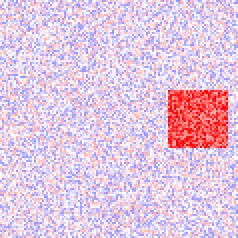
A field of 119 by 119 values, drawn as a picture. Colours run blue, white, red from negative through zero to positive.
Ninth with the highest average: middle right. Odd patch: higher, in the middle right. Stripes: none.
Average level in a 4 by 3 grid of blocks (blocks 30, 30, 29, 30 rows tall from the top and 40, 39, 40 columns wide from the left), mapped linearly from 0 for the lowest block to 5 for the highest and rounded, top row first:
000 / 005 / 005 / 000
